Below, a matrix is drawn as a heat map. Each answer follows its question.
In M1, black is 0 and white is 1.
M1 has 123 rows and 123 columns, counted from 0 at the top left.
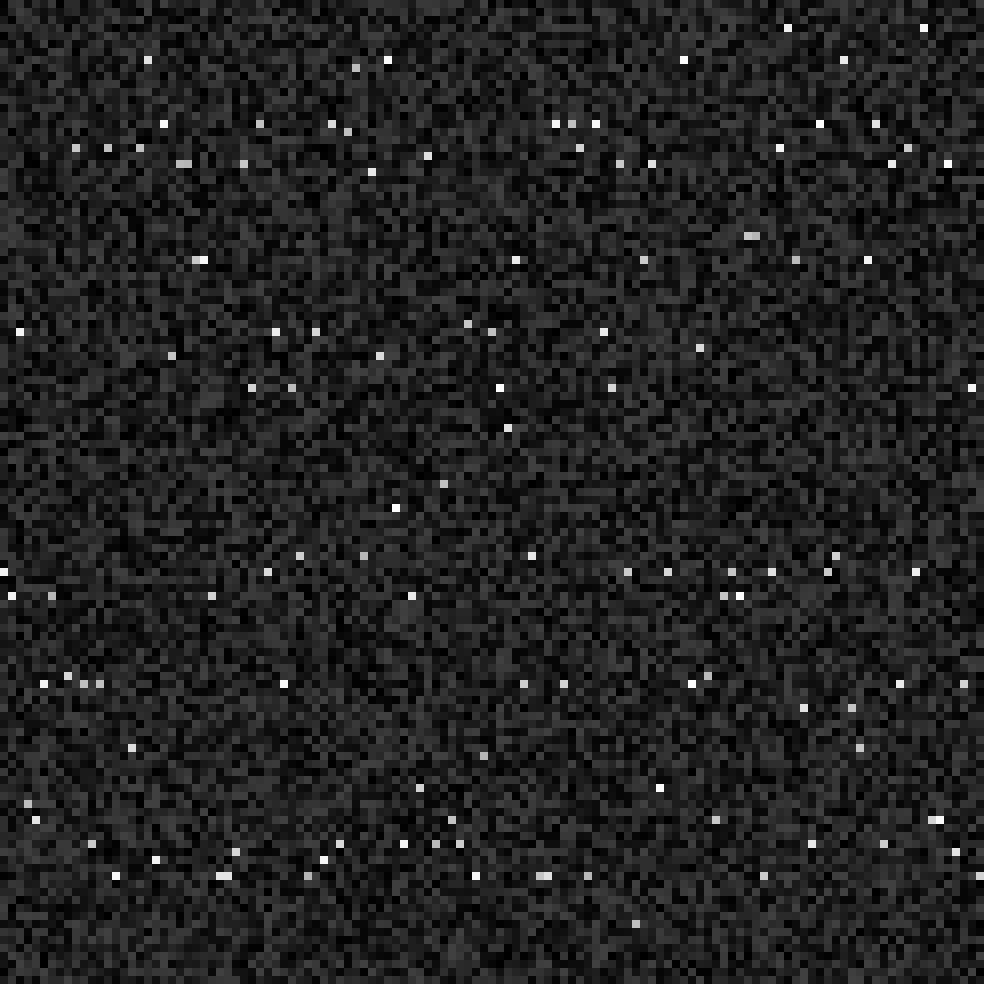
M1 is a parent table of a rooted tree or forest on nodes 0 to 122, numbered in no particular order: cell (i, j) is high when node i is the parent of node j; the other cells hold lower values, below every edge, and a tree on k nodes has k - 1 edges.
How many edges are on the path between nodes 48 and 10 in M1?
3
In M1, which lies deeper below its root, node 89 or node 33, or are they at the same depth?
the same depth
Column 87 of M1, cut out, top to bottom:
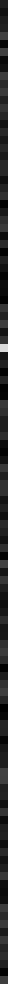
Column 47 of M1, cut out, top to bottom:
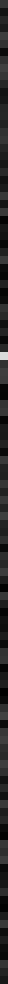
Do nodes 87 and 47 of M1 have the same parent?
no
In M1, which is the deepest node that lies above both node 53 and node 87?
93
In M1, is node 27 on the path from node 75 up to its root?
no
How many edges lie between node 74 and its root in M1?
1
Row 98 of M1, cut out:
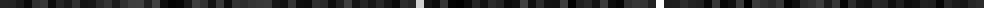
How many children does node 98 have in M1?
2
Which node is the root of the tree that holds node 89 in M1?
15
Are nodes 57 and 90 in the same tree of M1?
no
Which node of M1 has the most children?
109
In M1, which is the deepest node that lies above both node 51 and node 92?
74
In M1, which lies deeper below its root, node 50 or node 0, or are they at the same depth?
the same depth
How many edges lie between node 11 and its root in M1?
2
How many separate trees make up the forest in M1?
3
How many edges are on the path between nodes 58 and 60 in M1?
6
